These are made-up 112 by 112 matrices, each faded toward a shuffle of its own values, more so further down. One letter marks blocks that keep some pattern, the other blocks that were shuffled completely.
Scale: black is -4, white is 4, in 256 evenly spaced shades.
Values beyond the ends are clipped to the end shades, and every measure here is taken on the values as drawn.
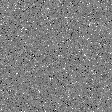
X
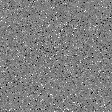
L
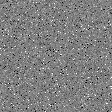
X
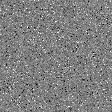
X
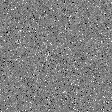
X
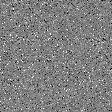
L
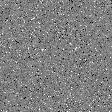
X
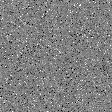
X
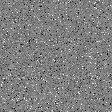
L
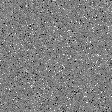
X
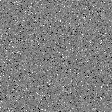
L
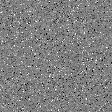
L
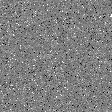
X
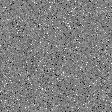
X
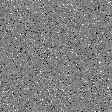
X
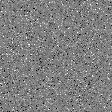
L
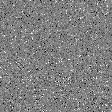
L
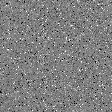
L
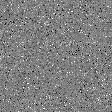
L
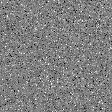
L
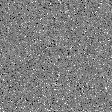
L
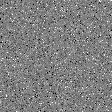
X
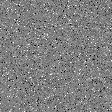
L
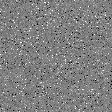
L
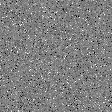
X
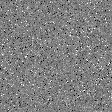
X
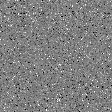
L
